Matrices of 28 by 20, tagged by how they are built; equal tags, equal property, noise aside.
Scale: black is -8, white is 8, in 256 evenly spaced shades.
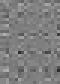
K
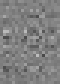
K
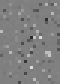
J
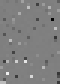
J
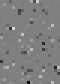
J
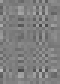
K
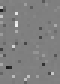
J
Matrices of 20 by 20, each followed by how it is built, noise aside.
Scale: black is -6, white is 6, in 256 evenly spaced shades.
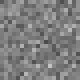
noise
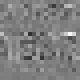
uneven rows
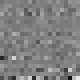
uneven rows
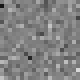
noise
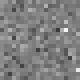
noise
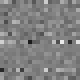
uneven rows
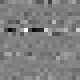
uneven rows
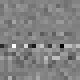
uneven rows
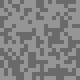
noise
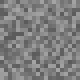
noise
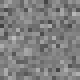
noise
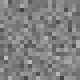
noise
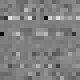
uneven rows
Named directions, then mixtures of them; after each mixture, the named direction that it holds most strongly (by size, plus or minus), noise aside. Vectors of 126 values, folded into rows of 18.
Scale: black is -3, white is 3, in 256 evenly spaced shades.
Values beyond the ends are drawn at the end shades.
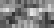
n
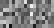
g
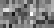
g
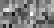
g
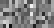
g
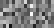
g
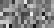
g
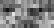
n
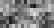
n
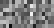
g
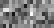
g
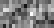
n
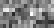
n
